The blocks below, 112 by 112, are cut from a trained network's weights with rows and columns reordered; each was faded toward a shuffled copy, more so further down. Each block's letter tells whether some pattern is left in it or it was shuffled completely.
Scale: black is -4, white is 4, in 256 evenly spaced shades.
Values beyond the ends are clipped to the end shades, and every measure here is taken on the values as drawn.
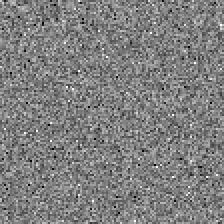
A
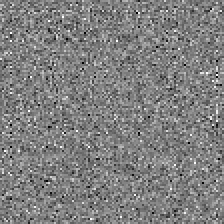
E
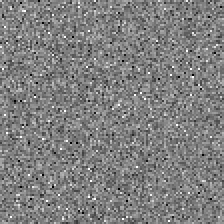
A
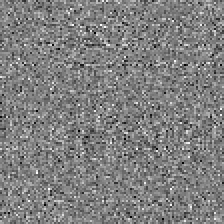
E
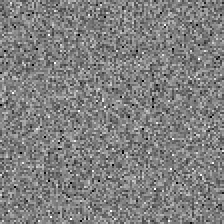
A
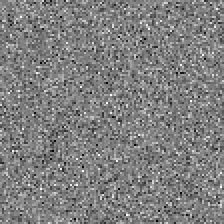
A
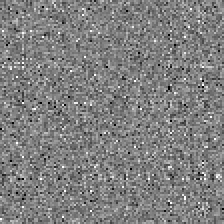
E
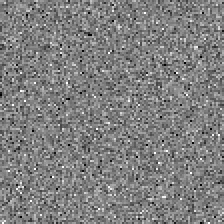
A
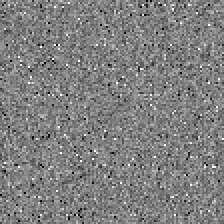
E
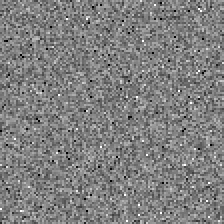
A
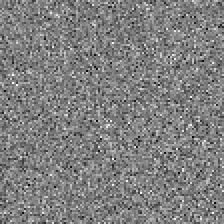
A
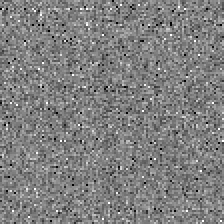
E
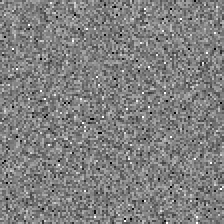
A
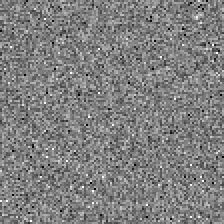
A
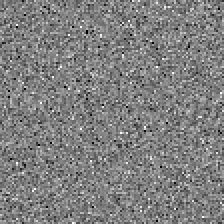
A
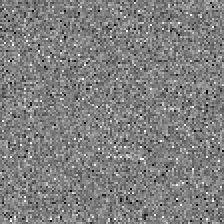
E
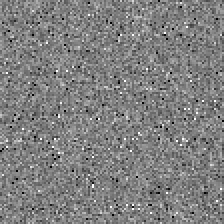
E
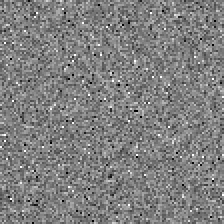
A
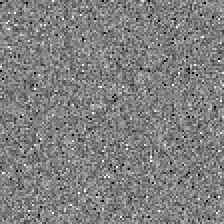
A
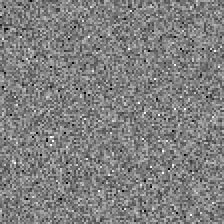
A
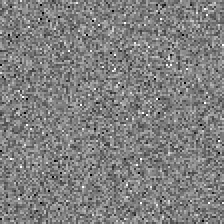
A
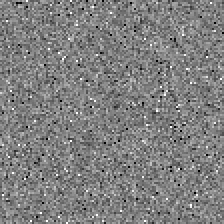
A
